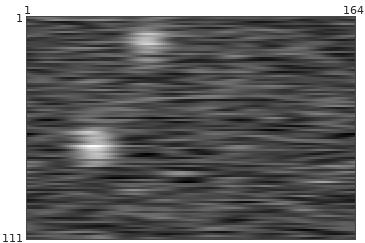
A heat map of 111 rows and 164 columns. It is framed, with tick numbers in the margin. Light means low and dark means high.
Average level on the scale: 70%. Grain: streaks across. Dips: two. Mirror symmetry: none.
